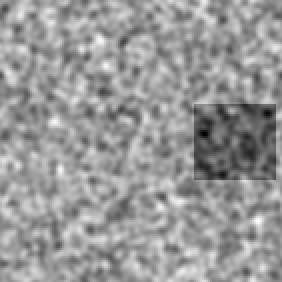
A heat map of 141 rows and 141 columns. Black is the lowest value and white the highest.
Ninth with the lowest average: middle right. Grain: blotchy. Stripes: none. Odd patch: lower, in the middle right.
